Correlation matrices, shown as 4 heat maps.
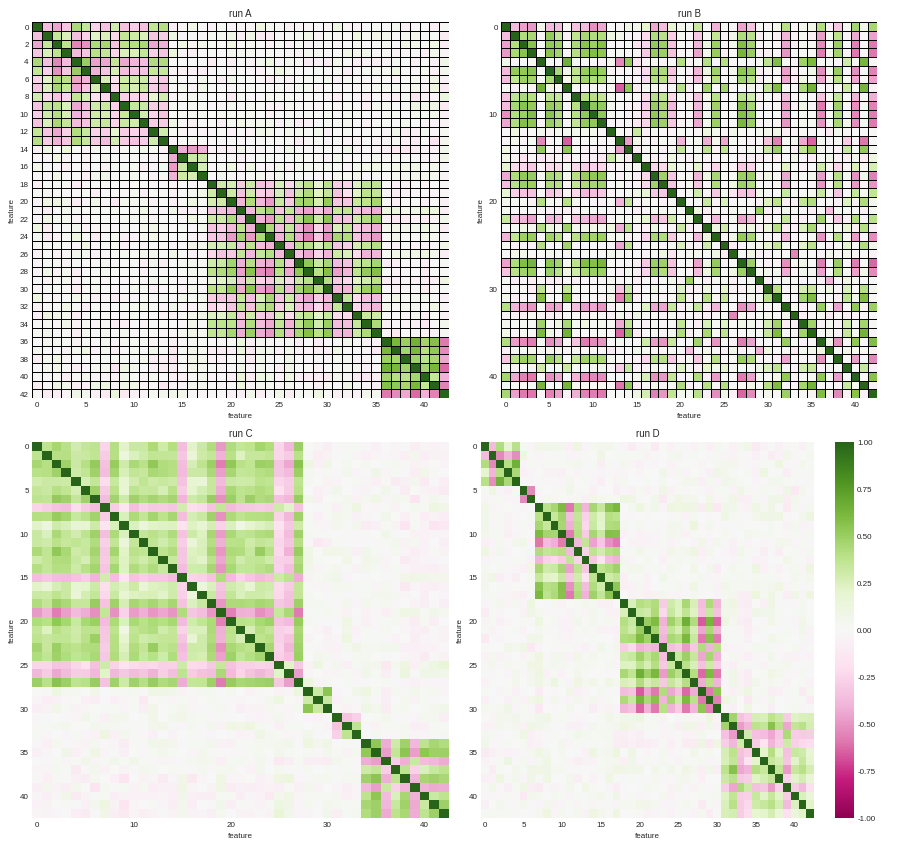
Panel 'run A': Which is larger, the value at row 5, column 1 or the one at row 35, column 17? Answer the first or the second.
the second
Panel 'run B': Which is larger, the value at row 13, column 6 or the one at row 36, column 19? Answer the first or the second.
the second
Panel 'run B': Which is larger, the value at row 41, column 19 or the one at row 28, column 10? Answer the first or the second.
the second
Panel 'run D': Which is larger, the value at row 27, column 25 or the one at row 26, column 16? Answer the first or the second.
the first
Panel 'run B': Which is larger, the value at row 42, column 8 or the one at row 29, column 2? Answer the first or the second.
the second
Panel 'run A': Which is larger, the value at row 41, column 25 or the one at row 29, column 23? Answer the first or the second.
the first
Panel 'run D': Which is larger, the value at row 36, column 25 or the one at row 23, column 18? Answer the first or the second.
the first
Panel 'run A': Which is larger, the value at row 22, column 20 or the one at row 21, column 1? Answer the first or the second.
the first
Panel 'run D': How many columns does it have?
43
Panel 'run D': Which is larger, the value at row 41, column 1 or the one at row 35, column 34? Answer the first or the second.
the first
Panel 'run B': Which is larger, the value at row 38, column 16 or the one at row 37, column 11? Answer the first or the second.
the second
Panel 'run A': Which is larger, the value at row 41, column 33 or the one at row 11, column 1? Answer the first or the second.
the second
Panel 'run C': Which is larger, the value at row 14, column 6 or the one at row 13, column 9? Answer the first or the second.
the first
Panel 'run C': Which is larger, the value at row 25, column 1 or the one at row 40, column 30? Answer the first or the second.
the second
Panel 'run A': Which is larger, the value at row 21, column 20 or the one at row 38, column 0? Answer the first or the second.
the second
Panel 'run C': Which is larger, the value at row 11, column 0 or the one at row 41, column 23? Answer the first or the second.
the first
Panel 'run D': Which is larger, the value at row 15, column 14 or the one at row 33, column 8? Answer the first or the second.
the first
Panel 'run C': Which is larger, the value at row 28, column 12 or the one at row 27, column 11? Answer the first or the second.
the second
